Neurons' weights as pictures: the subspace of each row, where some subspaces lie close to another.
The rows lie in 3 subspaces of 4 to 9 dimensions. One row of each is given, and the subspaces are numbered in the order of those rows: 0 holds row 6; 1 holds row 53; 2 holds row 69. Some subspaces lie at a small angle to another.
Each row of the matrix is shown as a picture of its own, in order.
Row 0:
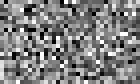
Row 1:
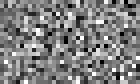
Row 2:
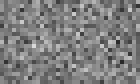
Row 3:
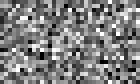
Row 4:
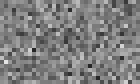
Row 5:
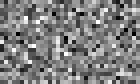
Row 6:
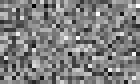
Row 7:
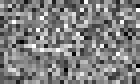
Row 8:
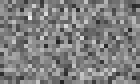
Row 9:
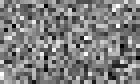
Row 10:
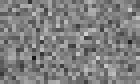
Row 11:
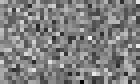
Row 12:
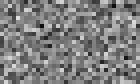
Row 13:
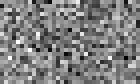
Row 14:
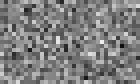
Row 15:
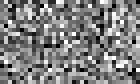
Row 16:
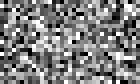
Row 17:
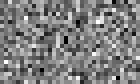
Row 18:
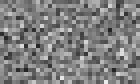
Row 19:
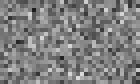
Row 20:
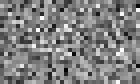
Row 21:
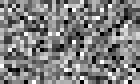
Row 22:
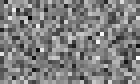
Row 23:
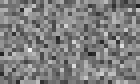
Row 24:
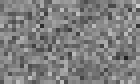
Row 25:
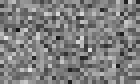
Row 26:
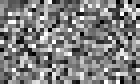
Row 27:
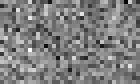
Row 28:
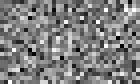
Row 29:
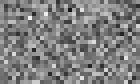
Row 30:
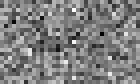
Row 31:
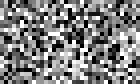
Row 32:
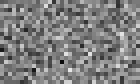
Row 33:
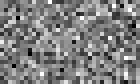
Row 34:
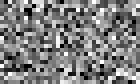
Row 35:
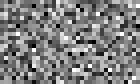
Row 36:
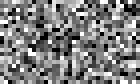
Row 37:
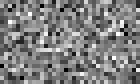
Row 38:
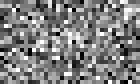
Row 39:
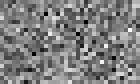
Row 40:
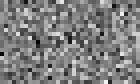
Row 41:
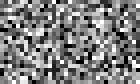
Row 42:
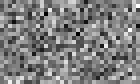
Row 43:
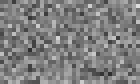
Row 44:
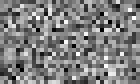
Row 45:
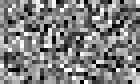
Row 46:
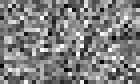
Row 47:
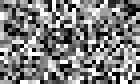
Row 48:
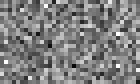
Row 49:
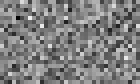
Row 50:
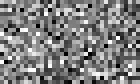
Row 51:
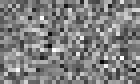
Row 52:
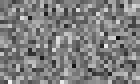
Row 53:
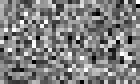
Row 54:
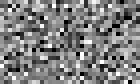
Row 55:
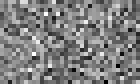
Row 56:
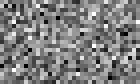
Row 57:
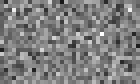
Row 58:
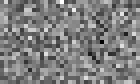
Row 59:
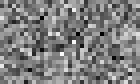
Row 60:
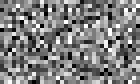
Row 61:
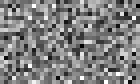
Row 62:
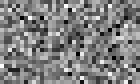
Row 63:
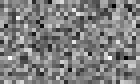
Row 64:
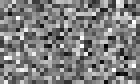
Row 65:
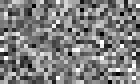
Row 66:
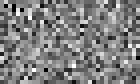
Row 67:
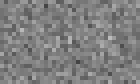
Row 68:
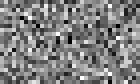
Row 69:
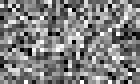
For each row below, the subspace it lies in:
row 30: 1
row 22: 1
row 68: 2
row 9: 1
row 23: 1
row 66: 1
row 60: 2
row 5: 0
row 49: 0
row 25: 1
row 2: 1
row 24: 2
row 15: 1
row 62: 2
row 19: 0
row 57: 1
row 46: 2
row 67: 1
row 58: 1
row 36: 0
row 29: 0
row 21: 2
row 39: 2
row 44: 1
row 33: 0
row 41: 1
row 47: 0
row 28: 0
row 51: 0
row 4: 0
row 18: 0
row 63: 2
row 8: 0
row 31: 2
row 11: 1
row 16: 2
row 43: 1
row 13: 1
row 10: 1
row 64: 0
